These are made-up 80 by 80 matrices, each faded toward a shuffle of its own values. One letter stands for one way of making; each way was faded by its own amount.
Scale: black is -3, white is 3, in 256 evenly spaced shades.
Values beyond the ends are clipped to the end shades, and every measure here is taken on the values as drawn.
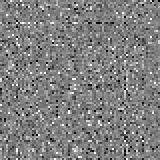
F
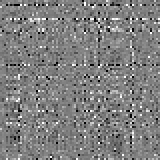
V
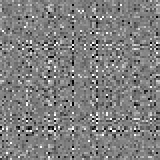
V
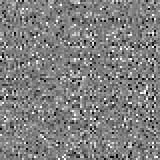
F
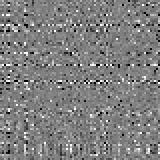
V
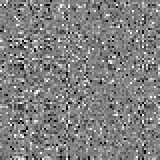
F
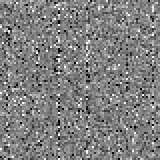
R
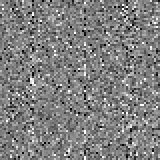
R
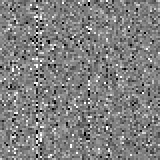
R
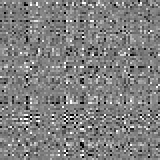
V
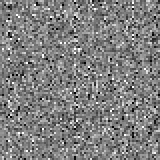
R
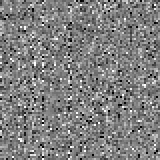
R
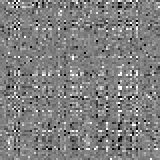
V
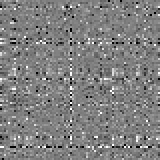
V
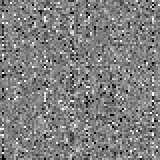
R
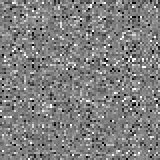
F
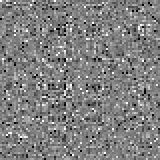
F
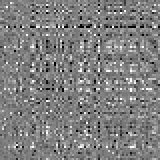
V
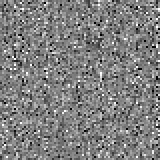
R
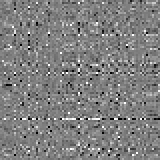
V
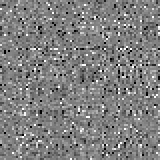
F
